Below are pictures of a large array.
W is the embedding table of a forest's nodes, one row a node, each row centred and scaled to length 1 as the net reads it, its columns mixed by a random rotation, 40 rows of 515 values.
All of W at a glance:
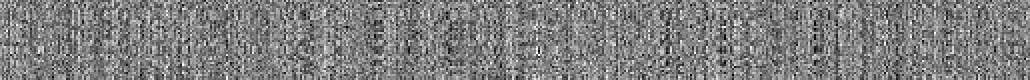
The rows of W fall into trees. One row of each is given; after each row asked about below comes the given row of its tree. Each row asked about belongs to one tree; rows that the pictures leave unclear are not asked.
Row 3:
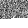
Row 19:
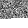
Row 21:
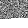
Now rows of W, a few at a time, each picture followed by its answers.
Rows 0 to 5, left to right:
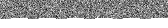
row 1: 21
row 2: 3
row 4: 19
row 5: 21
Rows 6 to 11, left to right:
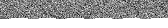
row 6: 21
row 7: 21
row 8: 21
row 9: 21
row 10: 19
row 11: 19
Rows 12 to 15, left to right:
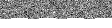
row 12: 19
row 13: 3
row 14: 19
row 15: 19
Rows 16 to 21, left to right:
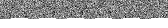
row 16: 21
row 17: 19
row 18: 19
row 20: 21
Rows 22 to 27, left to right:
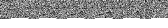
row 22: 21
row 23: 19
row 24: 19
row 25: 19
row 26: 19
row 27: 3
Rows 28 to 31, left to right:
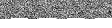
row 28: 21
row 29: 21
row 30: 19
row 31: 19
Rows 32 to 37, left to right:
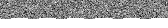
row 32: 19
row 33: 21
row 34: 3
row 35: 21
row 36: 19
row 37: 3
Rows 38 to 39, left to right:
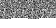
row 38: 3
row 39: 3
